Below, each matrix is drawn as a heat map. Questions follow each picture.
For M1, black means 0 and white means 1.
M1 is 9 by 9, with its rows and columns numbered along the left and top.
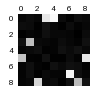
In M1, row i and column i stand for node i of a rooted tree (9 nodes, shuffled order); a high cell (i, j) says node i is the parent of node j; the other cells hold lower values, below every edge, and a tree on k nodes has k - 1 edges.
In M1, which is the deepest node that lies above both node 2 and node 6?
8
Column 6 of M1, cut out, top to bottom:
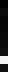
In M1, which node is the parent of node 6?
7
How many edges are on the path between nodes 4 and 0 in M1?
1
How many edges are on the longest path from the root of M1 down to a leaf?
3
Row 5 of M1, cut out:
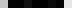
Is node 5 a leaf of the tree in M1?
no
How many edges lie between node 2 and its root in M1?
2
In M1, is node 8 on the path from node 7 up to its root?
yes
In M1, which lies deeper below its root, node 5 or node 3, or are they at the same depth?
node 3
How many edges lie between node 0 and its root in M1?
1
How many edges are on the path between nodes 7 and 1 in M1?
5
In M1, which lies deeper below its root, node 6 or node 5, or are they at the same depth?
node 6
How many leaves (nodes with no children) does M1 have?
4
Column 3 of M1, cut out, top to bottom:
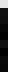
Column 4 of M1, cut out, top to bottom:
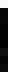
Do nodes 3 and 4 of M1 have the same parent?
yes
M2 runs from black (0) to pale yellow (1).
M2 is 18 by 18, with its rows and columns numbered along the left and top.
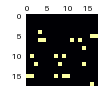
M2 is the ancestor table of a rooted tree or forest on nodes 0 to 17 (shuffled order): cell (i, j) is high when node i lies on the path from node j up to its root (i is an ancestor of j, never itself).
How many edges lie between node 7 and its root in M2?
2
